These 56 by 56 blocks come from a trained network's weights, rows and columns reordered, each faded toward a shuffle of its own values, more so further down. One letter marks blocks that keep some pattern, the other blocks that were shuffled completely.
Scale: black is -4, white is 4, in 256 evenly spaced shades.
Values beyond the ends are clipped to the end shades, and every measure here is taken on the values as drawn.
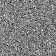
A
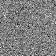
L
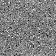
L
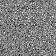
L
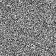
A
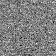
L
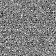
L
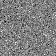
A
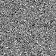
A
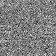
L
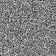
L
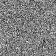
A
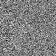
L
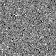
A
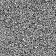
A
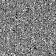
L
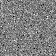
A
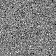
A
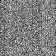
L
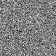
L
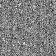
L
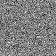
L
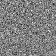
L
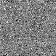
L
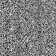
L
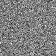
A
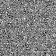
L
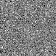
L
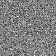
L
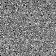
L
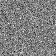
A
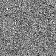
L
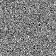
L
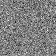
A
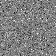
A
